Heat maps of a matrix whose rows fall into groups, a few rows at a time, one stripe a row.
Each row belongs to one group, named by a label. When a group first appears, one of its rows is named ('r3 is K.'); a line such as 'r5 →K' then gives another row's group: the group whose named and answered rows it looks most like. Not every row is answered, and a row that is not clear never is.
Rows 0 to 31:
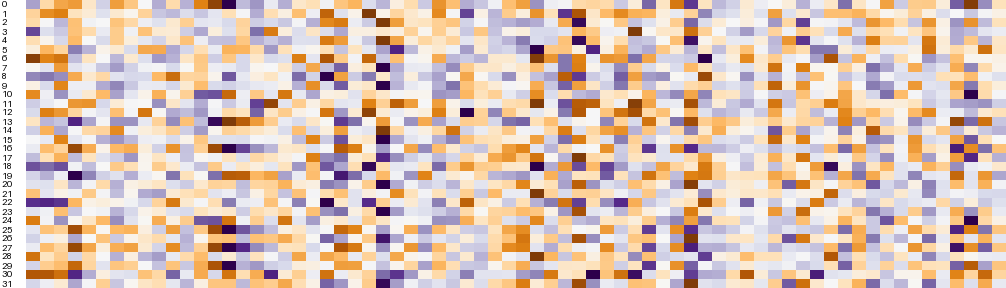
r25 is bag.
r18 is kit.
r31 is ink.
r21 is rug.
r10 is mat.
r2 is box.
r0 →bag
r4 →box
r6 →rug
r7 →ink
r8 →kit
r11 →rug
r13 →mat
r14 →box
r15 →ink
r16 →bag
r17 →ink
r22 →kit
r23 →ink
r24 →mat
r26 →ink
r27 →bag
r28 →rug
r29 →bag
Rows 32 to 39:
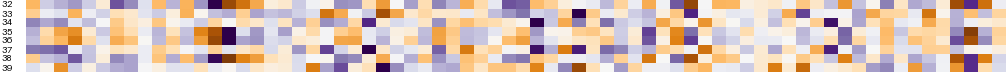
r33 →box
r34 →kit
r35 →bag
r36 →bag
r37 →kit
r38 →mat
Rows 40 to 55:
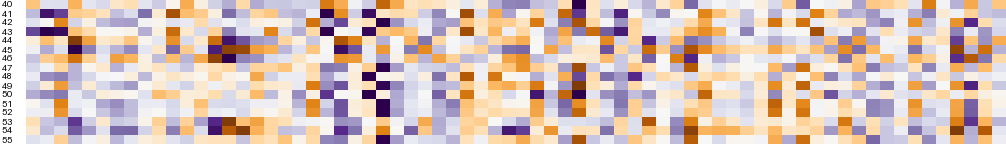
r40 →box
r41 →kit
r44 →bag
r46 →bag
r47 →ink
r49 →ink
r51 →ink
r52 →ink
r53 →mat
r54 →mat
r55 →ink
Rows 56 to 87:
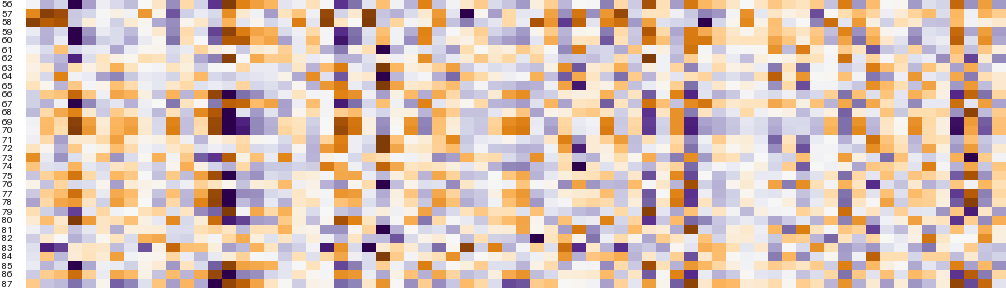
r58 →rug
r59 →mat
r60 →mat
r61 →ink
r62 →mat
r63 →box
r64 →ink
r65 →box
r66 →bag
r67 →mat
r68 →bag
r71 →box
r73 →mat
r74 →box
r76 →ink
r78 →bag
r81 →ink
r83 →kit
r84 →box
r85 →mat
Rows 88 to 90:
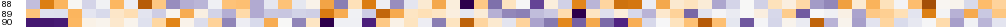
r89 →box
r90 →kit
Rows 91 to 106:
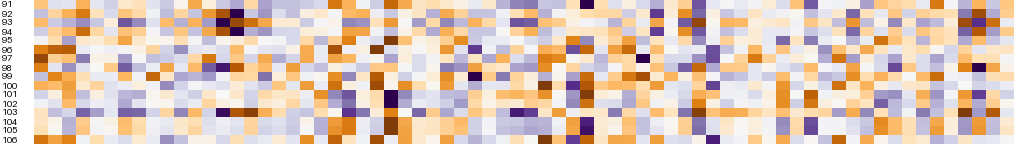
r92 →bag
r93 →mat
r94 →bag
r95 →box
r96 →rug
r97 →rug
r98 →mat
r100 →rug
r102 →ink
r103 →mat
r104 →box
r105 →box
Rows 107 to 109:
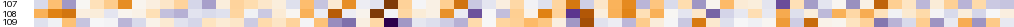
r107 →box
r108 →rug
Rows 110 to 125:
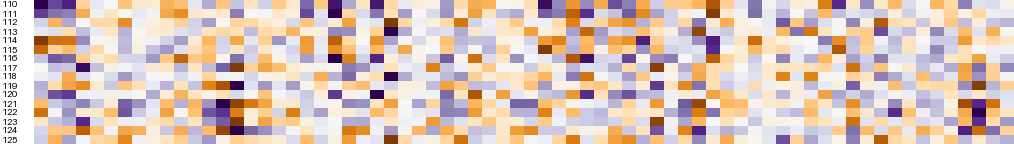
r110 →kit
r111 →kit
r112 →box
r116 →kit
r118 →ink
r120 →kit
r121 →mat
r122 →mat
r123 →mat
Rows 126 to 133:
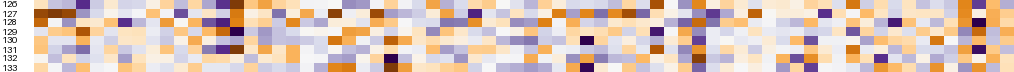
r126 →mat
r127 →rug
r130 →box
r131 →mat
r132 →ink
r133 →box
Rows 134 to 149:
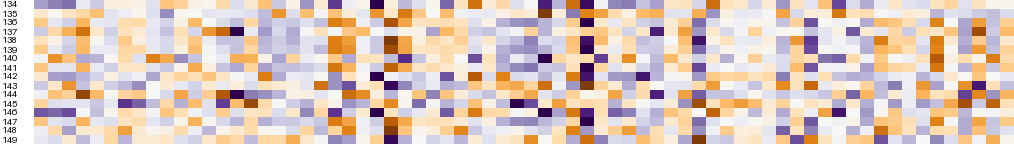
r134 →kit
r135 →rug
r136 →box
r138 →box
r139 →box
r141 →box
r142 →kit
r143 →ink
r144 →bag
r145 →mat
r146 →kit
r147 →box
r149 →ink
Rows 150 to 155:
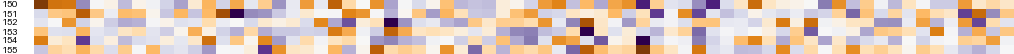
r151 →bag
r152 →ink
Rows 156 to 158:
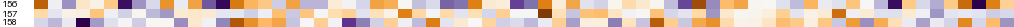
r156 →mat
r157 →rug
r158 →mat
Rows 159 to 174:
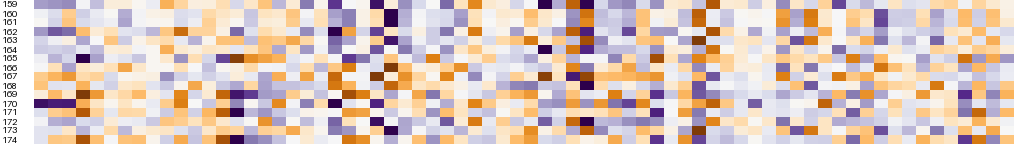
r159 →kit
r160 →ink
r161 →ink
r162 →kit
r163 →ink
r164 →kit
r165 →mat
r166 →box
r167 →rug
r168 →box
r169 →bag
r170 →kit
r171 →bag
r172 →kit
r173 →ink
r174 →bag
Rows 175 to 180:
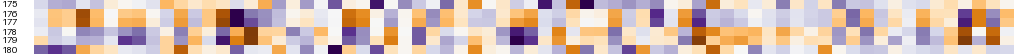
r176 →bag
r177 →bag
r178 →mat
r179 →mat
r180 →kit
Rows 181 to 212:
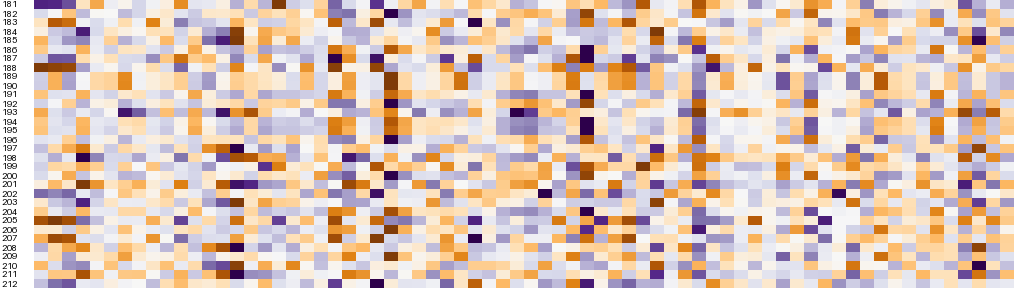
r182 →ink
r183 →rug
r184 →mat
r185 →mat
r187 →kit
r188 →rug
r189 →box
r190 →box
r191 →box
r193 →mat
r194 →box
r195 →box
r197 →bag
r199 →rug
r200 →ink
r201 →bag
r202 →kit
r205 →rug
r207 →rug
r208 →bag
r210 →mat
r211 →bag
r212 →kit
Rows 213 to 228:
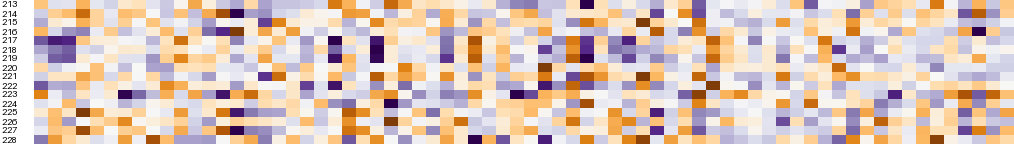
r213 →box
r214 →bag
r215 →rug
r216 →mat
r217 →kit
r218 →kit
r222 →kit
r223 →mat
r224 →ink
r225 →bag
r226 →box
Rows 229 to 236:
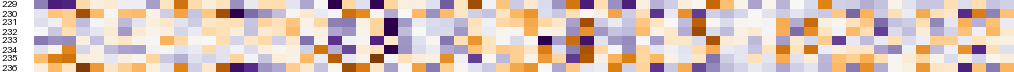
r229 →kit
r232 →ink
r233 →kit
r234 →ink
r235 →rug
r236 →bag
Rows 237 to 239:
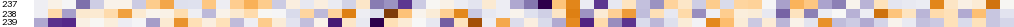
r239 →kit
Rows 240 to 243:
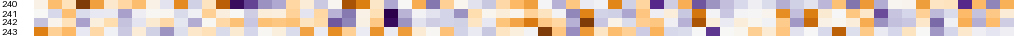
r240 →bag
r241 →ink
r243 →rug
